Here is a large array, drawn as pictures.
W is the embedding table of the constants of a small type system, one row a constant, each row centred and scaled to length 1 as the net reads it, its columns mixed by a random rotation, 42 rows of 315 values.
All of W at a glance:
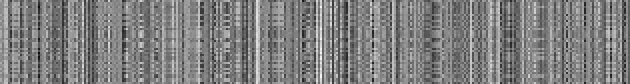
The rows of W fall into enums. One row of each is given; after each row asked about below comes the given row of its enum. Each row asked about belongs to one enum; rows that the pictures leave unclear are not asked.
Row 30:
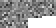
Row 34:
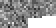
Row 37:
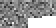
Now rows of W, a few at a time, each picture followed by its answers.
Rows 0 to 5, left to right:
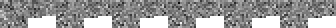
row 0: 34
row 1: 30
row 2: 30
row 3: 37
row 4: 30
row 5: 30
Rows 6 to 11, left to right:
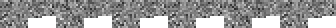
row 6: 30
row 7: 34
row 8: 30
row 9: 30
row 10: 34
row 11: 30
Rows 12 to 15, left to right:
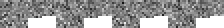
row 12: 30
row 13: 34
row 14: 37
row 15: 34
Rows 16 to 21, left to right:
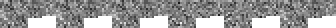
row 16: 34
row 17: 34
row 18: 34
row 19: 37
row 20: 30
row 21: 34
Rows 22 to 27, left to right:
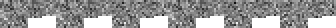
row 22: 34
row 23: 34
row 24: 37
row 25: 34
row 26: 37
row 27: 30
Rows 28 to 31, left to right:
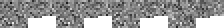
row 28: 37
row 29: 37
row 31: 34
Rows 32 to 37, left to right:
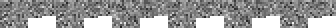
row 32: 30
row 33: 30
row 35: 30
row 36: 34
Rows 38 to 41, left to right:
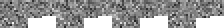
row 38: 37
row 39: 34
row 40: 34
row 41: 30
